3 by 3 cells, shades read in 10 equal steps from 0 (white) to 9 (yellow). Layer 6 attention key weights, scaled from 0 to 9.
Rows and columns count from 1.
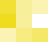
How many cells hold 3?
2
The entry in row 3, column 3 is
6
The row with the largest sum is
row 1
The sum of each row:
15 13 14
